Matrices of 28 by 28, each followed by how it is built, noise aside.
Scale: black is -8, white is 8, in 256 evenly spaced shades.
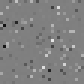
sparse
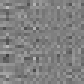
low rank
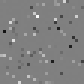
sparse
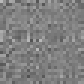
low rank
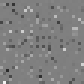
sparse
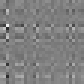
low rank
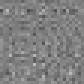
low rank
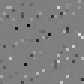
sparse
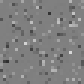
sparse
